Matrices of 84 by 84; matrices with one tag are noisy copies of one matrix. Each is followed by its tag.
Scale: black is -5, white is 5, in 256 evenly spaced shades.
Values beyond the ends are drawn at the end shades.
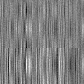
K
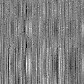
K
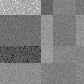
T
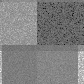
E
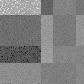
T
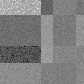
T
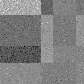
T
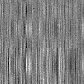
K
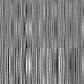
K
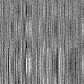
K
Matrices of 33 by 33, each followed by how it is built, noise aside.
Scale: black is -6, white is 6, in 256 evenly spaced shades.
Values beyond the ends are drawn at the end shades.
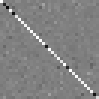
diagonal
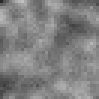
smooth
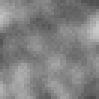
smooth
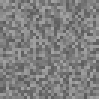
noise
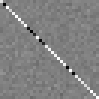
diagonal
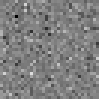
noise
